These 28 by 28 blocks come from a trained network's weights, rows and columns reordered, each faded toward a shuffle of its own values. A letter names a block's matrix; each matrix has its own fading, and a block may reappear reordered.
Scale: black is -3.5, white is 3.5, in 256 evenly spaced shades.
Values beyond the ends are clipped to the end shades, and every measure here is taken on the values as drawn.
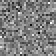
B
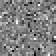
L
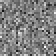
B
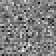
B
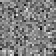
B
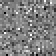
L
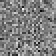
B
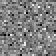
L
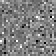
L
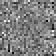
B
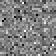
L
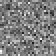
B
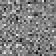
B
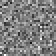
B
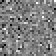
L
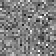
B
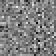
B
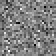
B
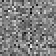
B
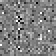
L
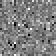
L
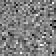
L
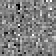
L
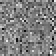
B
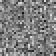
B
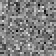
B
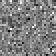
L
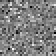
L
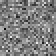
B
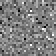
L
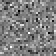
L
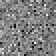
L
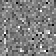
L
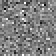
L
